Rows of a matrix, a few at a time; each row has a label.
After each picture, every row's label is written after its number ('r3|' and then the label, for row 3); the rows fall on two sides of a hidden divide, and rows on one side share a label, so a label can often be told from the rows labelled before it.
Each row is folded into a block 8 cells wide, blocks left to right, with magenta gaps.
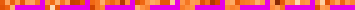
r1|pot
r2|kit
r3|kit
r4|kit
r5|kit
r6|pot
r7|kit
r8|pot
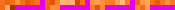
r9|kit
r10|kit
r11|pot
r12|pot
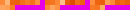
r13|pot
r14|kit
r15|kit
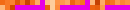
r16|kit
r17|pot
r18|kit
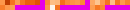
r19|kit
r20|pot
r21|pot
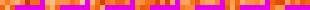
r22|kit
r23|pot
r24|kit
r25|kit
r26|pot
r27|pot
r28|kit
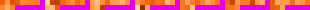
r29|pot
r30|kit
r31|pot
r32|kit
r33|pot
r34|kit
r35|pot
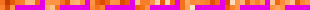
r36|kit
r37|pot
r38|kit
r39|pot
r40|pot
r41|pot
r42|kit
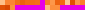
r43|kit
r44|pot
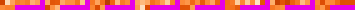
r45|pot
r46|kit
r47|pot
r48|pot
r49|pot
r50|pot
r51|kit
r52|kit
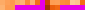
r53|pot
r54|pot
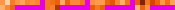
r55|pot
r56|kit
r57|pot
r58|kit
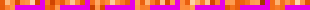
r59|pot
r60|kit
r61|pot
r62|kit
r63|kit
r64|pot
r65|pot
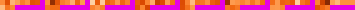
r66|kit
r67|kit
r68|kit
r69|kit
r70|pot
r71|pot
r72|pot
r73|kit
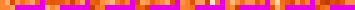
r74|pot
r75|kit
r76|kit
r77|pot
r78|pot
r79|pot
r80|pot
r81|kit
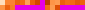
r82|kit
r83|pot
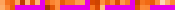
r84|kit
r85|pot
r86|kit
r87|pot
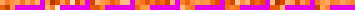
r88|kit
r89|kit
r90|pot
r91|kit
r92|kit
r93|kit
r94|kit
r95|pot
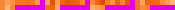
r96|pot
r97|kit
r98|kit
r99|pot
